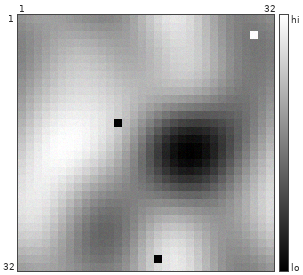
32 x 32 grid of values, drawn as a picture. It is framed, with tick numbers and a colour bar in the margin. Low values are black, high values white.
The middle left is the ninth with the highest average. No regular stripes run through it. Three lone cells stand out: one far higher and two far lower than their neighbours. The ninth with the lowest average is the middle right.
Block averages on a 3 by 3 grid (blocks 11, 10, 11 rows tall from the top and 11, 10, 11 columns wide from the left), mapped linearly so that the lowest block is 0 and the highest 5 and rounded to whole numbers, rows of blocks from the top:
3 3 2 / 5 1 0 / 3 2 2
